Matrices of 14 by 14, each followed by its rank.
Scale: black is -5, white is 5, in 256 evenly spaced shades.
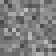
full rank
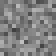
full rank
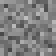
full rank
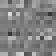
three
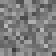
full rank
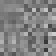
three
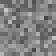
full rank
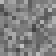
full rank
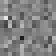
three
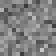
full rank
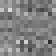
three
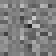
three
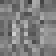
three
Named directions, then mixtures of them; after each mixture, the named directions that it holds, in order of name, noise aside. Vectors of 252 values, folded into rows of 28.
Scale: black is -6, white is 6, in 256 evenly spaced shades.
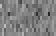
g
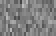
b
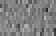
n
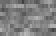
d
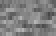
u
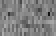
b, g, u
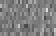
n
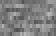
d, u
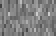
g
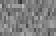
b, d, g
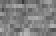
d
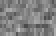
n, u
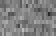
g, n, u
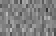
b, n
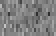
g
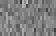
b, g, n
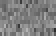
d, g, n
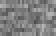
n, u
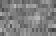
d, g, u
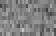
n, u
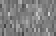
g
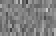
b, n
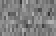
b, g, u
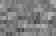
u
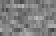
b, d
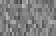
b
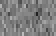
g
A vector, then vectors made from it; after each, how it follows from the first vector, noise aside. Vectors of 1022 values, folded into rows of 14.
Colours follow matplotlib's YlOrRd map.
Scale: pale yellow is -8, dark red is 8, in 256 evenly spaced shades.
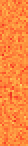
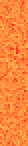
reversed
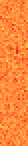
reversed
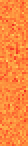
reversed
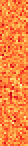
scaled up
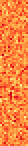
scaled up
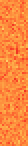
reversed
